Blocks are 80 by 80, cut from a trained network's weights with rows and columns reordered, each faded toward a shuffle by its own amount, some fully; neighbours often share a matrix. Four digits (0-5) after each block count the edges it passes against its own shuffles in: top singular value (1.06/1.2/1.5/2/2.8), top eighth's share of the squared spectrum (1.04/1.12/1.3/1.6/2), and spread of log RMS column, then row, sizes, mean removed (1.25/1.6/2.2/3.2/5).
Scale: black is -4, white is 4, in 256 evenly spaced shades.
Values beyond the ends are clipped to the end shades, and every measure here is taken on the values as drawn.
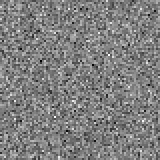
1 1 0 0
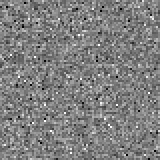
1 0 0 0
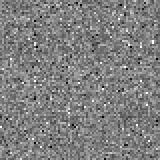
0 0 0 0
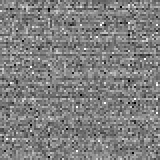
3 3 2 1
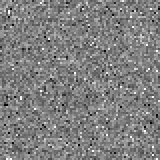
0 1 0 0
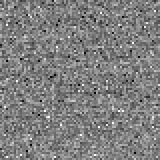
1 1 0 0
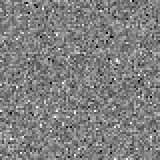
0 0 0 0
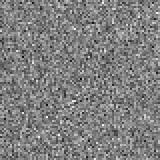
1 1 0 0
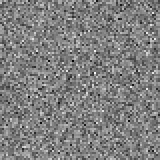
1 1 0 0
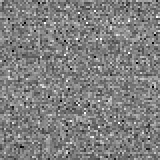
2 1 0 0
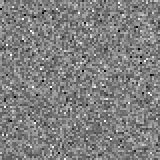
0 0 0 0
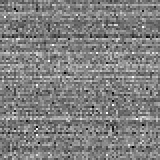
4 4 2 2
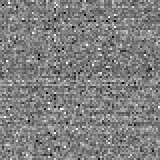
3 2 1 0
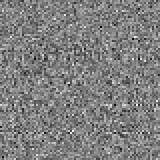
4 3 0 2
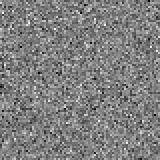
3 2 0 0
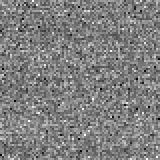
2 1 0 0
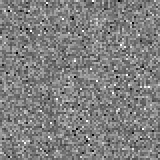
0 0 0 0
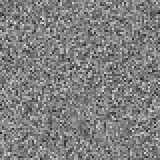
1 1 0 0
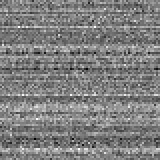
5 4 1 3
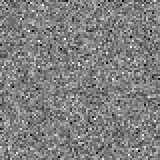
2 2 0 0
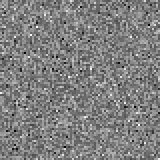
0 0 0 0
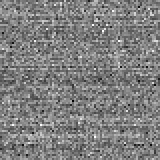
3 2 0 1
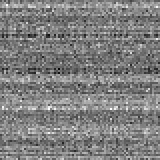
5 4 1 3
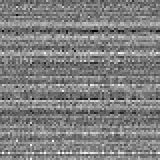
5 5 2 4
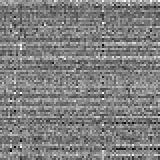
5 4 2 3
